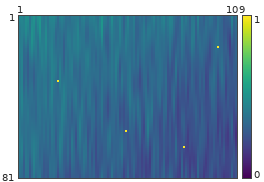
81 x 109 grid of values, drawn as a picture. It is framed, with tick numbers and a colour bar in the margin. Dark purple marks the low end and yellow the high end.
Average level on the scale: 30%. Lone odd cells: 4, each higher than its neighbours. Mirror symmetry: none. Grain: streaks running down. Slope: up to the top left. Ninth with the lowest average: bottom right.
